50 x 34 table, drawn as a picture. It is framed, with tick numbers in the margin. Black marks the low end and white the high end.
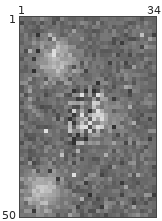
There are three bumps. No single row or column stands out from its neighbours. An odd patch, rougher than its surroundings, sits in the centre. The values are skewed, with a long tail toward high values. The halves do not mirror each other. Values change most from cell to cell in the centre.
